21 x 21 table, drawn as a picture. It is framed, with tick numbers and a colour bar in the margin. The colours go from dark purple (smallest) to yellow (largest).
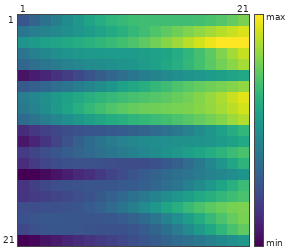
The ninth with the lowest average is the bottom left. Overall the values sit about 50% of the way up the scale. The top right is the ninth with the highest average. There is an overall slope up to the top right.
